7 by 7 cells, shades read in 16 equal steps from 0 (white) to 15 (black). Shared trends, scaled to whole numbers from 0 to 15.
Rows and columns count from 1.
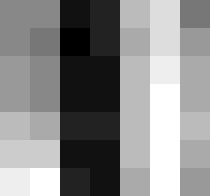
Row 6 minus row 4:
-3 -4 0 0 0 0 0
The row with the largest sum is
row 2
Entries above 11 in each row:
2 2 2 2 2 2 2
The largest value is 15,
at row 2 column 3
